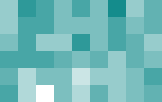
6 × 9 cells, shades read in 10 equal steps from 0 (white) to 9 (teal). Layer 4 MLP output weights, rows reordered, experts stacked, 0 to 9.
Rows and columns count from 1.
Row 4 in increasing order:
4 5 5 6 6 6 7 7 7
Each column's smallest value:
4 3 0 4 2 4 4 4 4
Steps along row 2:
up same down same same up down up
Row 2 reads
4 7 7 5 5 5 7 5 6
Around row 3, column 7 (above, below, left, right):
7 4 5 6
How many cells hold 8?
2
